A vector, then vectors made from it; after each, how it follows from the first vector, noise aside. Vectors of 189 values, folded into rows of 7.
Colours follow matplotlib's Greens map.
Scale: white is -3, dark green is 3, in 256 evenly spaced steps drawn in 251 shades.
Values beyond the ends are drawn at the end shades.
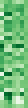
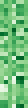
wrapped around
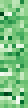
sign-scrambled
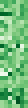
sign-scrambled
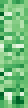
negated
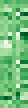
wrapped around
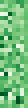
sign-scrambled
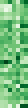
wrapped around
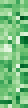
wrapped around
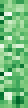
negated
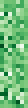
sign-scrambled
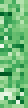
sign-scrambled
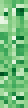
wrapped around
